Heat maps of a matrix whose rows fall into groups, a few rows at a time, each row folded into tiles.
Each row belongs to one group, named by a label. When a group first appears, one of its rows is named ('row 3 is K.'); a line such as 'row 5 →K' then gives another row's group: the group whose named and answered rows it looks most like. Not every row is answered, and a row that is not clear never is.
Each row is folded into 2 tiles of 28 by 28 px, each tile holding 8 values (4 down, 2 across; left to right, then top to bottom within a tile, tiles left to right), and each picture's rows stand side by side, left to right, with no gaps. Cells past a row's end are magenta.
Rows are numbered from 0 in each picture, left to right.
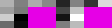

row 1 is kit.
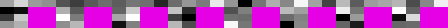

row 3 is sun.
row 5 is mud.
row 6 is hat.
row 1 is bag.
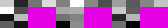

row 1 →mud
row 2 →hat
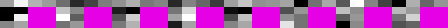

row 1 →bag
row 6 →mud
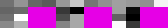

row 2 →sun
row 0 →kit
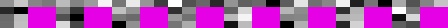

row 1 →sun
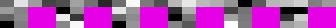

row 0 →mud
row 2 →mud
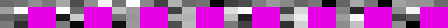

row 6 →kit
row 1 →hat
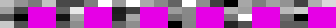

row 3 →mud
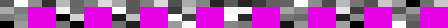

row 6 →hat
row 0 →mud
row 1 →hat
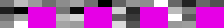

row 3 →bag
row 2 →sun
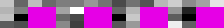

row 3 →sun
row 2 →kit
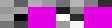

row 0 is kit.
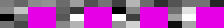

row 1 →kit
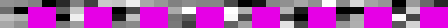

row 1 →kit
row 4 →bag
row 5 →sun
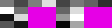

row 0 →hat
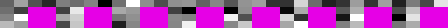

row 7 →kit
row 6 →kit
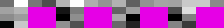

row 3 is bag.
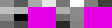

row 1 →mud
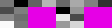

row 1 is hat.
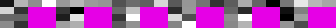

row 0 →sun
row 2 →kit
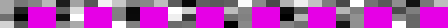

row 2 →sun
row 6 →mud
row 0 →sun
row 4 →mud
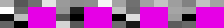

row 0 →hat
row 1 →sun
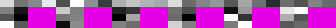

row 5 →bag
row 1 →mud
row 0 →sun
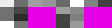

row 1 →mud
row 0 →sun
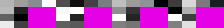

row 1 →bag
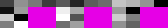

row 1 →bag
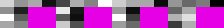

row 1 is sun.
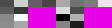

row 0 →kit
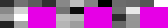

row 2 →kit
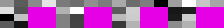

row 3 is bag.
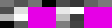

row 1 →bag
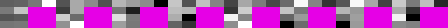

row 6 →mud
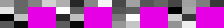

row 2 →kit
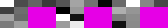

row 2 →mud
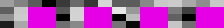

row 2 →hat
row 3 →sun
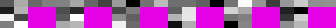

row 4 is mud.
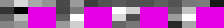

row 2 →bag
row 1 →kit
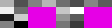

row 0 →hat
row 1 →bag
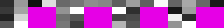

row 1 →bag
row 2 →sun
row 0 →kit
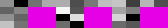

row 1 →hat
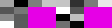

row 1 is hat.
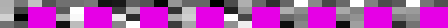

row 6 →mud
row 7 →mud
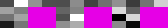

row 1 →kit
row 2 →hat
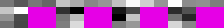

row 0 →bag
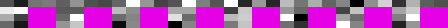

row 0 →bag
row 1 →kit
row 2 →mud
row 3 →mud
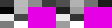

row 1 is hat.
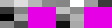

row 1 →mud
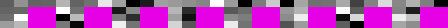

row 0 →kit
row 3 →sun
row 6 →hat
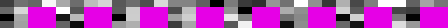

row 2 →kit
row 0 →kit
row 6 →hat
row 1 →hat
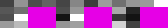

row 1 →kit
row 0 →kit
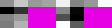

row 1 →sun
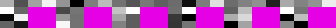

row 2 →bag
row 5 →hat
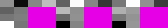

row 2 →mud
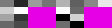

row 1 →hat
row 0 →bag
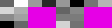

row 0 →mud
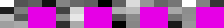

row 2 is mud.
